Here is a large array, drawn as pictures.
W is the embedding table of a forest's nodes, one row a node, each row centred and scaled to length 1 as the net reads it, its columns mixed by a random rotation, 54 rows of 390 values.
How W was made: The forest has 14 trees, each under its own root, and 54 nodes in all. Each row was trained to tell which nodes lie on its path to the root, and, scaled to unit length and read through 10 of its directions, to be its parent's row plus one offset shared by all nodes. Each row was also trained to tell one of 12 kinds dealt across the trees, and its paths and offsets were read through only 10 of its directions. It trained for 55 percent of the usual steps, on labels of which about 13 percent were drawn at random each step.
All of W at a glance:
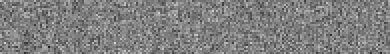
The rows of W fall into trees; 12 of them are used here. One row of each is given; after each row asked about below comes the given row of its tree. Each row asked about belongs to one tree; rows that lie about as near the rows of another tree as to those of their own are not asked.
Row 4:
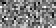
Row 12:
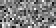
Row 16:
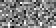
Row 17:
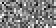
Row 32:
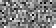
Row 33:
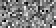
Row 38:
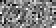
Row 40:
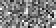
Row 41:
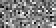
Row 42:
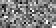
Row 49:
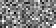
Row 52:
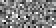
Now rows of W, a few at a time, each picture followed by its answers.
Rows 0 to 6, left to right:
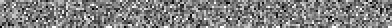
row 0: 52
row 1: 12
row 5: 41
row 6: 16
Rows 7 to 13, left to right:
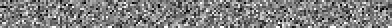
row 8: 38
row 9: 52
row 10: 41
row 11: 41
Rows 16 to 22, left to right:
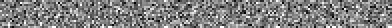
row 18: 32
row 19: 17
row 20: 41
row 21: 4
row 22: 38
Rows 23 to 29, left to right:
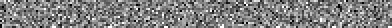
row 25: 33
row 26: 32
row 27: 4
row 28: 4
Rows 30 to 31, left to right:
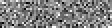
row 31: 16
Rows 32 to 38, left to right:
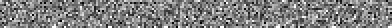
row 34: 49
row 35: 52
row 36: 49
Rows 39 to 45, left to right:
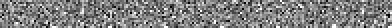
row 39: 42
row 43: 33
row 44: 49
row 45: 40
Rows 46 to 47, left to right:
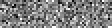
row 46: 16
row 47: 16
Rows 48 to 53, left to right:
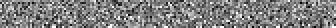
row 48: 49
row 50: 38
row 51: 17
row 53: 42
